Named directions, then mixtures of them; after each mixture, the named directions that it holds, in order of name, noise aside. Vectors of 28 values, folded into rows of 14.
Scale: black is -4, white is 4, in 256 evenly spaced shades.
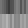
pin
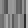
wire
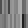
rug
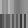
pin, rug, wire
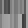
pin, rug, wire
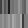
pin, rug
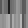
pin, rug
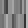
wire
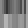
pin, wire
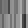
rug, wire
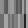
wire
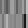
rug, wire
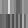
pin, rug, wire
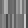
wire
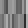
wire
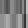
pin, rug, wire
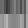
pin, wire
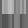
pin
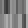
pin, rug, wire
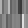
rug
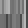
pin, rug, wire
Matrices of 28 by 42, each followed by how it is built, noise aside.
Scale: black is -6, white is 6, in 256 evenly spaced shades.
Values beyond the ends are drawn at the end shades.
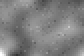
smooth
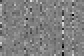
uneven columns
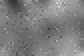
smooth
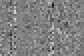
uneven columns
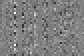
uneven columns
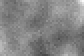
smooth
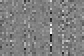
uneven columns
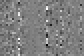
uneven columns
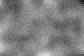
smooth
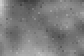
smooth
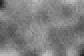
smooth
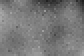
smooth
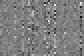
uneven columns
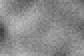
smooth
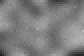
smooth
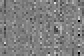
uneven columns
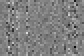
uneven columns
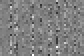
uneven columns
